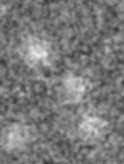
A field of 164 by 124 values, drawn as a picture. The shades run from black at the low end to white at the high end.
Slope: none. Mirror symmetry: none. Odd rows or columns: none. Bumps: four. Average level on the scale: 50%.
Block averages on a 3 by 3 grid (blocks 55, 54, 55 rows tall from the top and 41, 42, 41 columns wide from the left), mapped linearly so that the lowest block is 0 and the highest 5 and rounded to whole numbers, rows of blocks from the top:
3 1 0 / 1 5 1 / 4 1 5
